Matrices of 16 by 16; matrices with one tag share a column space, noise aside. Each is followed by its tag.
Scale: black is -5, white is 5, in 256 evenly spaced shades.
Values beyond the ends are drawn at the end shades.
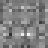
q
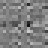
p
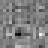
q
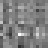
q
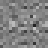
p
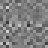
p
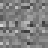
p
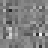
q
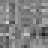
q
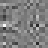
p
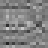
p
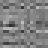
p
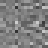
p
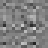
p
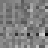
q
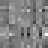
q
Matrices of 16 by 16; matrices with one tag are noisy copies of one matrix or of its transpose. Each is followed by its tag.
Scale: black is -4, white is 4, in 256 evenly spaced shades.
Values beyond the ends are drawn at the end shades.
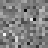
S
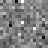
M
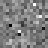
S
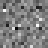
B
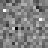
B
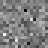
S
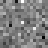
M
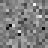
S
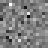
B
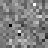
S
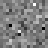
S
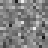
M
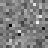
S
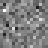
B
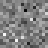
S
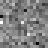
M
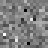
S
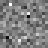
B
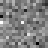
M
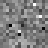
S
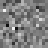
B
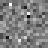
B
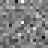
M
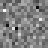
B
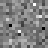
S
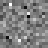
B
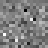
S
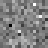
S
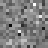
S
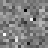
S
